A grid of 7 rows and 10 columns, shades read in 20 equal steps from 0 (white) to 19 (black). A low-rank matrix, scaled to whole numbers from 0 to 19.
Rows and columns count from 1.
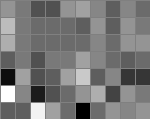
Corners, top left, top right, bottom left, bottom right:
8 11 12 8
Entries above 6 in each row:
10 9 9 10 9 8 9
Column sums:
61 68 79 77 69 68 64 77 69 73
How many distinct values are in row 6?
9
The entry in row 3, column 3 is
11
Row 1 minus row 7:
-4 -2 12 6 -3 -12 -2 4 0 3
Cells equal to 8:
10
